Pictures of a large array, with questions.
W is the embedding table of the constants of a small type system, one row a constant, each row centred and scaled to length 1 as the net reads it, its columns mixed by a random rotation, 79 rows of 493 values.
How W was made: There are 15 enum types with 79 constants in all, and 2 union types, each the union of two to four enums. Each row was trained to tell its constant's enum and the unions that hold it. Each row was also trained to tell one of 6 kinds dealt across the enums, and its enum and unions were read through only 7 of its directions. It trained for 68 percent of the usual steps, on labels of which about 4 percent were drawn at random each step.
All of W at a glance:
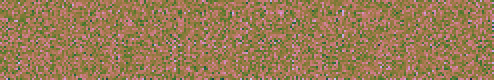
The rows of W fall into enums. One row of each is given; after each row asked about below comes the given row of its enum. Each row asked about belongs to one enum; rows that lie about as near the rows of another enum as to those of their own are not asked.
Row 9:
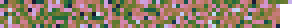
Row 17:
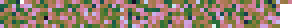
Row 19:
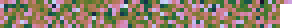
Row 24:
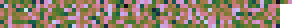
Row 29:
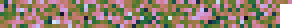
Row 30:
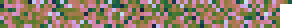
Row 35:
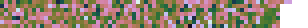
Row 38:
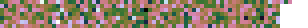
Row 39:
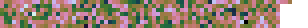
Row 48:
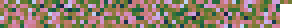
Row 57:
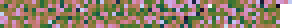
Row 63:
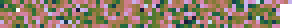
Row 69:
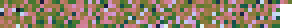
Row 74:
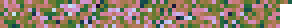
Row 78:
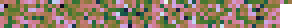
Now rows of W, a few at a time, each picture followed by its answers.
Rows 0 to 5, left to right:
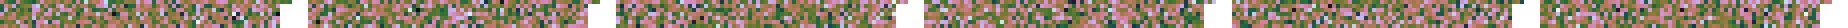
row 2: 39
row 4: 69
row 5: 29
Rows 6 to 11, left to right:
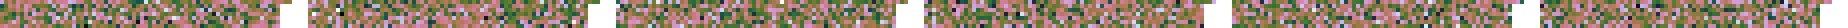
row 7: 48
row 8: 48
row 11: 24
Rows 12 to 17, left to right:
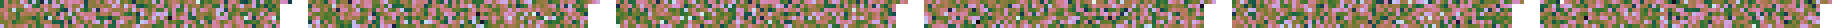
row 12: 69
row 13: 24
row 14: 24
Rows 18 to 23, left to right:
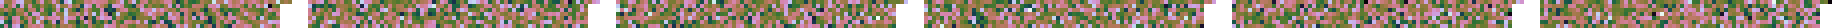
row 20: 39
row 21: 19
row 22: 24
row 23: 30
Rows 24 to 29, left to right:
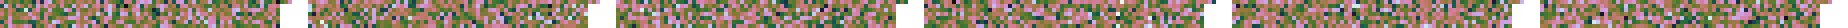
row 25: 39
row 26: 29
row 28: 19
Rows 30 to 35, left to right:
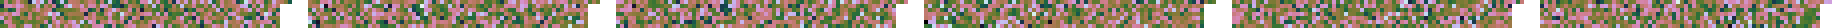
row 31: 39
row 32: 39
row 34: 78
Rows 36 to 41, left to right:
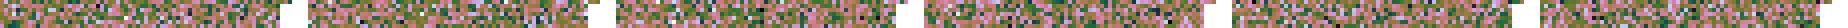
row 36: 69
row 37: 78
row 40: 29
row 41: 63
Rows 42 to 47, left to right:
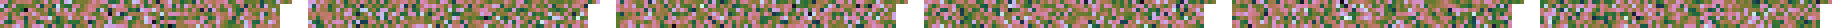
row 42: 19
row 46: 63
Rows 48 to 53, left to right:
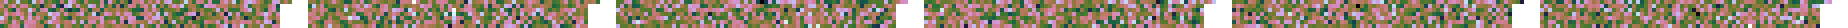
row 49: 35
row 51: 63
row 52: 30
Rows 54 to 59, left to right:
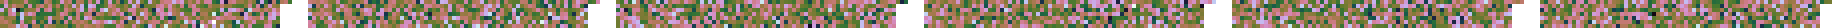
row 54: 69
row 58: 78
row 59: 29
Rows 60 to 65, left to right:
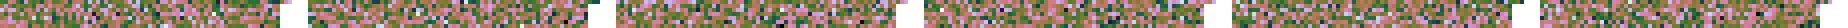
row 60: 35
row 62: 29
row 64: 69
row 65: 63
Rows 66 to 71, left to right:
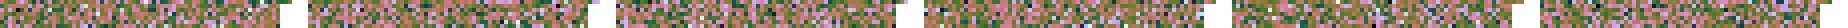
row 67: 24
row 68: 24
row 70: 35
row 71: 30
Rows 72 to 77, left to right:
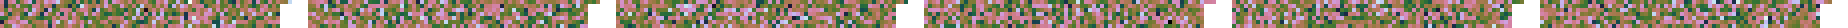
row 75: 39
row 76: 29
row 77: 78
